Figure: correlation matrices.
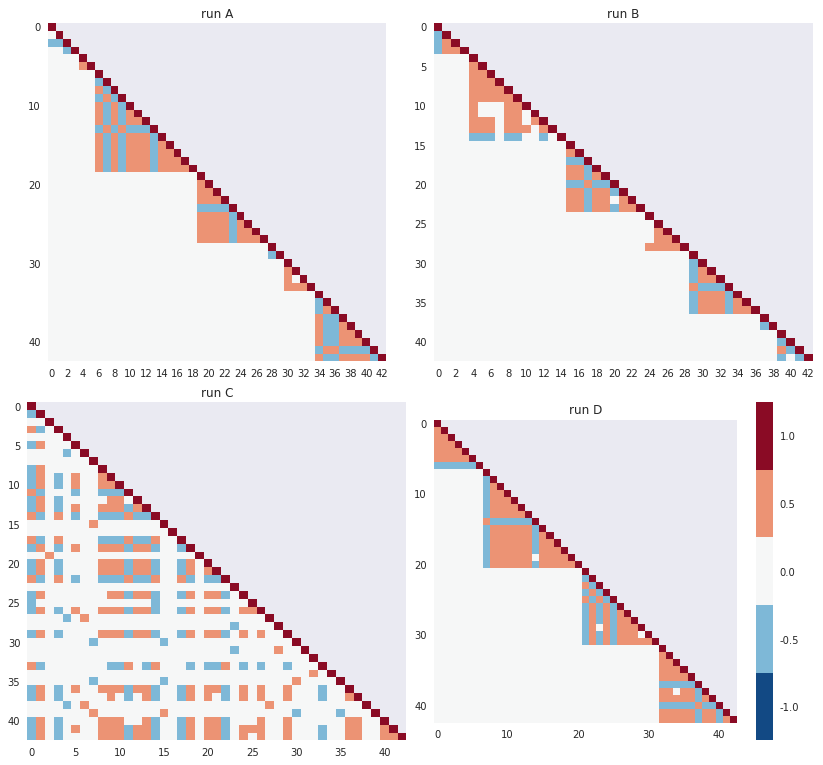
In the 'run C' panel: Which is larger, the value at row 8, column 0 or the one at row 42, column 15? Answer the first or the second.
the second
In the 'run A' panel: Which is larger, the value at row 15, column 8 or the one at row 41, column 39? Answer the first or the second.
the first
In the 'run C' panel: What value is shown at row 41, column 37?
0.5
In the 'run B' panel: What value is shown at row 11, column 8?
0.5
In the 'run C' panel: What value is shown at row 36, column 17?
-0.5
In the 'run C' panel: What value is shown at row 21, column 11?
-0.5
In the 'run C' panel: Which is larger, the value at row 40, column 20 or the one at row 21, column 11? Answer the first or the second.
the first
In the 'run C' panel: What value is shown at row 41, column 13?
0.5
